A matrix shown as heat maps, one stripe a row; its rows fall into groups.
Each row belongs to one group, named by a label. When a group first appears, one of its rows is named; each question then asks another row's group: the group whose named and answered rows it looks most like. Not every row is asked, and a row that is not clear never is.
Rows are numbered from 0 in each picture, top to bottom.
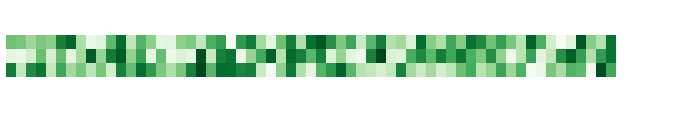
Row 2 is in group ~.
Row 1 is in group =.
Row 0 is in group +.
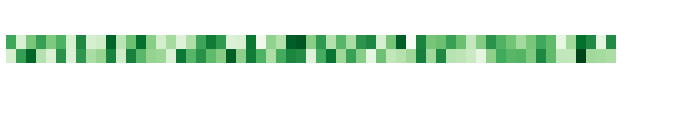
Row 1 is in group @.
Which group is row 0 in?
+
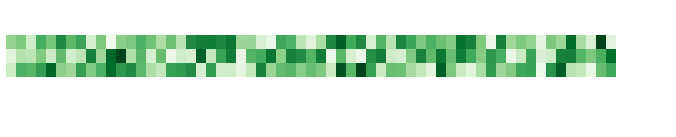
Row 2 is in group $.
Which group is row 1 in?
=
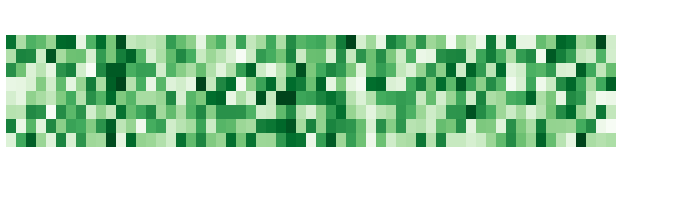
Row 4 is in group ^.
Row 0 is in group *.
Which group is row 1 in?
$
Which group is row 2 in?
+
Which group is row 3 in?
=
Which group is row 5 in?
~
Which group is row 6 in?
^
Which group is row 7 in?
@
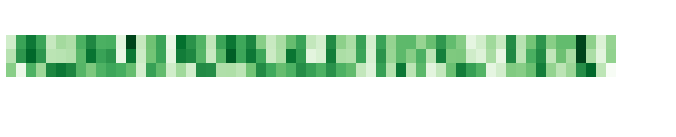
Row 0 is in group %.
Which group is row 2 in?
^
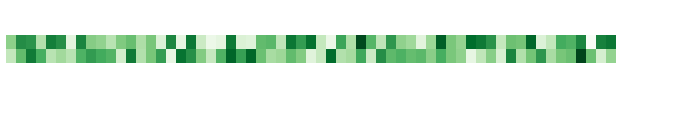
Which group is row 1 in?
%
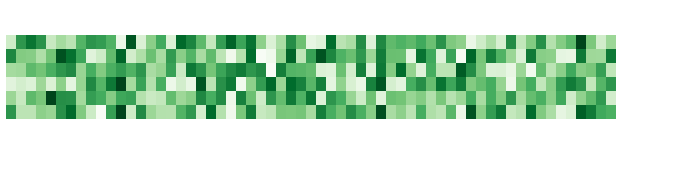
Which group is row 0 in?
%
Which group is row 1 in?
+
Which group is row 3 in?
=
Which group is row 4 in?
*
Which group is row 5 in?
+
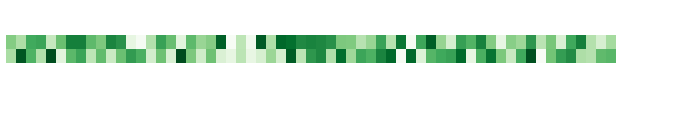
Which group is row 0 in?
^
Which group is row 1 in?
$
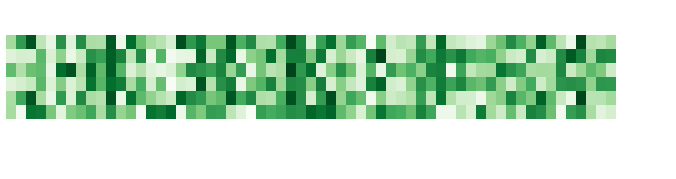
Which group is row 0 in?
@
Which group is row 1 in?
=
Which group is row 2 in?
*
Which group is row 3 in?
=
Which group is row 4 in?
@
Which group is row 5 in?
^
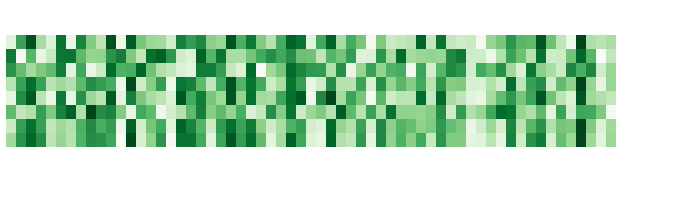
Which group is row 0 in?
@
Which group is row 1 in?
^
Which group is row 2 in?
+
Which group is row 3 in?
%
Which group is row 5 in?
*
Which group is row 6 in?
%
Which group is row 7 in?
%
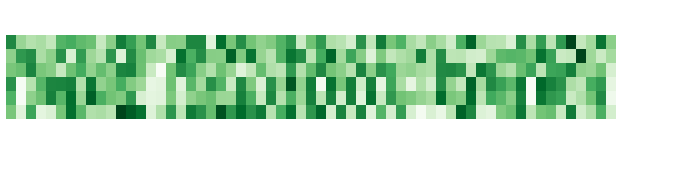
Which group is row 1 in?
@
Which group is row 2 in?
$
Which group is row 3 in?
*
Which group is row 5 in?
~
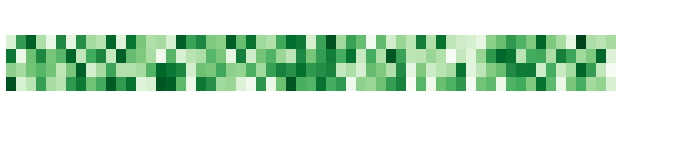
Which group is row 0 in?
@
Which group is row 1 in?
*
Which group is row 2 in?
^
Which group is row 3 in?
^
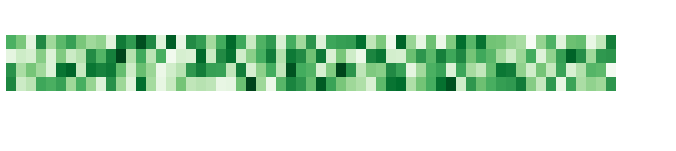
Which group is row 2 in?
*
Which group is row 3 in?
+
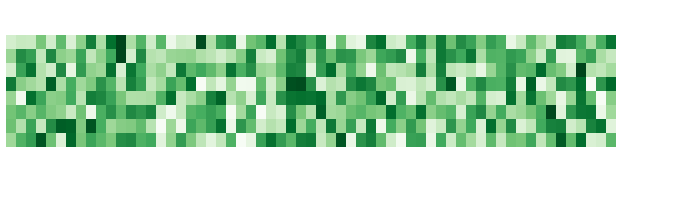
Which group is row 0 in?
=
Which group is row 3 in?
$
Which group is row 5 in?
+
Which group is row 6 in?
*
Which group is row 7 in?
$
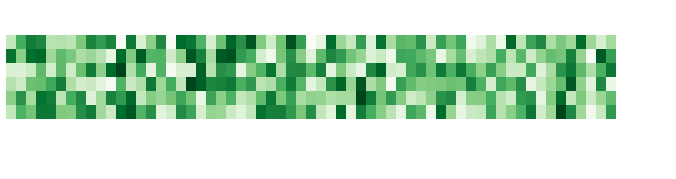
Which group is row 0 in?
%
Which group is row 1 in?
~
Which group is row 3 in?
~
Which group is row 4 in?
$
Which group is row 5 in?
$
